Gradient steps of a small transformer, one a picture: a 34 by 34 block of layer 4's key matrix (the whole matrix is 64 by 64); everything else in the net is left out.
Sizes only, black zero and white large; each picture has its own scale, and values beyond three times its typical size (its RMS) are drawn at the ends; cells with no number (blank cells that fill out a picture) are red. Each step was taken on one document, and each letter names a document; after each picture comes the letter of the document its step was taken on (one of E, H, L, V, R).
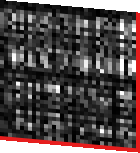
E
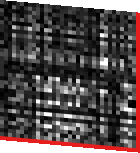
E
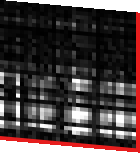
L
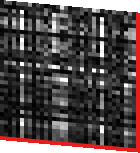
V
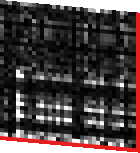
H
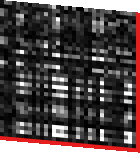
V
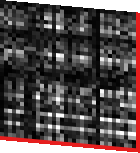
E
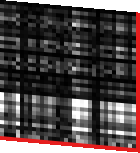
L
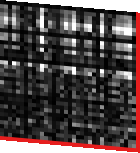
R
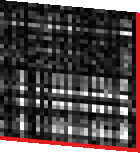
E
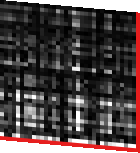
L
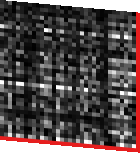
R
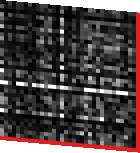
R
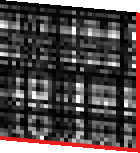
R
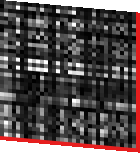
L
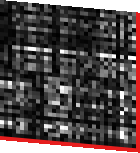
E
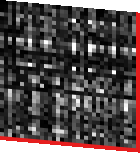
R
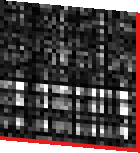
E
